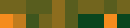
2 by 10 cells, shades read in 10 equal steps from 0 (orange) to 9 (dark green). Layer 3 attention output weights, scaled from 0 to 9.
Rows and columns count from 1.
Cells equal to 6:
5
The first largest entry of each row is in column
3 7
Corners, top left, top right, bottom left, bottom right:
5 5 0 9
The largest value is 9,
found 3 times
